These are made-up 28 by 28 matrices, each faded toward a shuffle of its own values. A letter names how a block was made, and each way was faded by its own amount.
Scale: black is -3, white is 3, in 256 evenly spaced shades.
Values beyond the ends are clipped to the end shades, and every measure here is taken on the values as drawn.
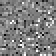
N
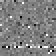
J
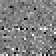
J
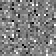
N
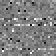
J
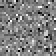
N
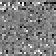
J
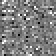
N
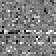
J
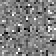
N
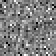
N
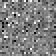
N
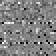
J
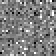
N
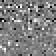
J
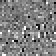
N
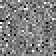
N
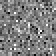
N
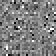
N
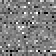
J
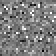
J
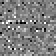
J
